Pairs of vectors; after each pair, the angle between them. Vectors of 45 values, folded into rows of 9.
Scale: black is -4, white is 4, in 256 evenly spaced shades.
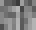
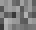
partly aligned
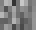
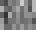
orthogonal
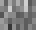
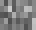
partly aligned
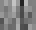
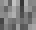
nearly parallel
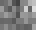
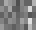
orthogonal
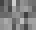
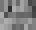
partly aligned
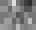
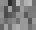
partly opposed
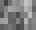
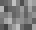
orthogonal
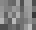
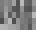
nearly opposite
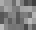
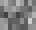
partly aligned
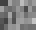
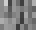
partly opposed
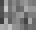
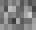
orthogonal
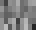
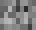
orthogonal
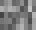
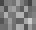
orthogonal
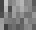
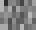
partly opposed
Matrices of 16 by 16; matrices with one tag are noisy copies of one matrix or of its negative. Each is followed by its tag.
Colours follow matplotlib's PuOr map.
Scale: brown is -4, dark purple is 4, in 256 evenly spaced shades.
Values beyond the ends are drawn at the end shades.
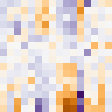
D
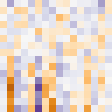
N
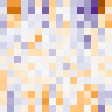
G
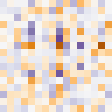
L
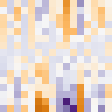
D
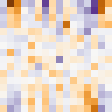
G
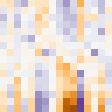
D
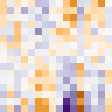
D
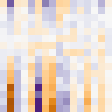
N
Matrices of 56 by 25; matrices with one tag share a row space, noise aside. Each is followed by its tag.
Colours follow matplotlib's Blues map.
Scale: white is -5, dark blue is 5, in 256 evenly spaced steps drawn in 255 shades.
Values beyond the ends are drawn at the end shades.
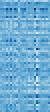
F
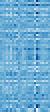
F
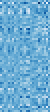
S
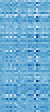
F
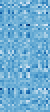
S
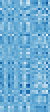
S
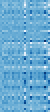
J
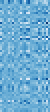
S
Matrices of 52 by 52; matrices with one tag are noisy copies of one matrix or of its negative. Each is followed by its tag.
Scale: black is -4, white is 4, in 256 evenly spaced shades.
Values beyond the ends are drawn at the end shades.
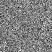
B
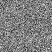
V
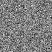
V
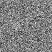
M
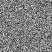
V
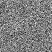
M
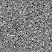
M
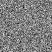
V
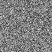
B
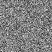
B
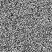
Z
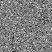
Z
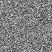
Z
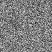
M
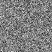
B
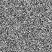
B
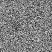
M
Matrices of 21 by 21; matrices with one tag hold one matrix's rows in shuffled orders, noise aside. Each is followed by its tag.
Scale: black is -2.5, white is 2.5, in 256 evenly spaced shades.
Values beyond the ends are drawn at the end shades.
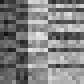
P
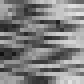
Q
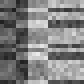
P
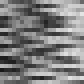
Q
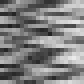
Q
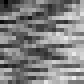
Q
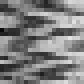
Q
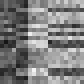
P
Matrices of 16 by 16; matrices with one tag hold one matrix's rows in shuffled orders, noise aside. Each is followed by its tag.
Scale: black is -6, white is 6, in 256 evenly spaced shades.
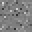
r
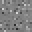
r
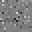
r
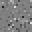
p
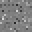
r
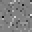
p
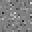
p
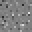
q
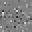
r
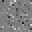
p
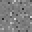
p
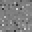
r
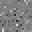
r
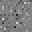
r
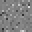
q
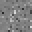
p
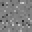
q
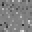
q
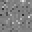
q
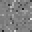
p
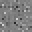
r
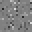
p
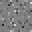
p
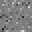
q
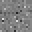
r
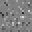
q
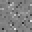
p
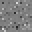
r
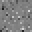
q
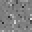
p
